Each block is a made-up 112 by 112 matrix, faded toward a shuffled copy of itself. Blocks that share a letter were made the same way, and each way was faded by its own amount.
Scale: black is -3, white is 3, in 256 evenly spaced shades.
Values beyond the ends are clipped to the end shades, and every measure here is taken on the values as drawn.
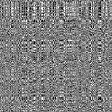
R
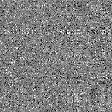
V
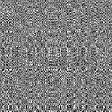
R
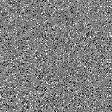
V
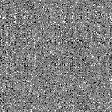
V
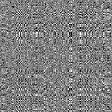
R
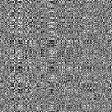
R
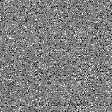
V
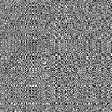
R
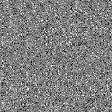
V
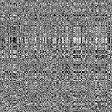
R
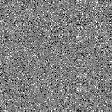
V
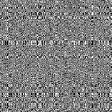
R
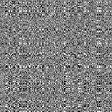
R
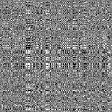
R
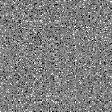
V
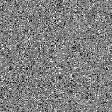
V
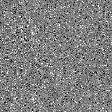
V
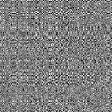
R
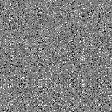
V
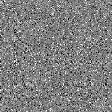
V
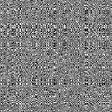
R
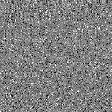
V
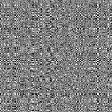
R
